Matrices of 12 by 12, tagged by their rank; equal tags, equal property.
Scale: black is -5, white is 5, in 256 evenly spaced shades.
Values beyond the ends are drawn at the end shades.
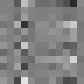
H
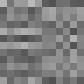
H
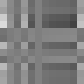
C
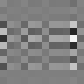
C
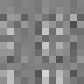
H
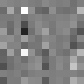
H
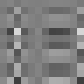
C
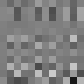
H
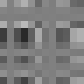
C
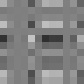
C
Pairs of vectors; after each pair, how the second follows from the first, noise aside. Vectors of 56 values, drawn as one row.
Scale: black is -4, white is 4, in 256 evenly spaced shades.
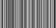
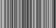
sign-scrambled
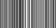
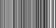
wrapped around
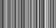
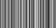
wrapped around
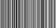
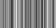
sign-scrambled
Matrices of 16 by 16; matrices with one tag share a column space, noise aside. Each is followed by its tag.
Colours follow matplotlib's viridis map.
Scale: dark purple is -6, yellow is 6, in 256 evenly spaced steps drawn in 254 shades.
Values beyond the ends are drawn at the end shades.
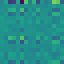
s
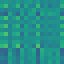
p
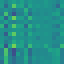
p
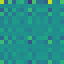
s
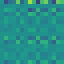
s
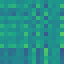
p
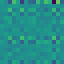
s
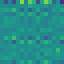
s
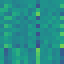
p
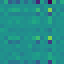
s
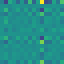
s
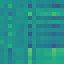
p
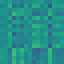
p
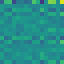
s
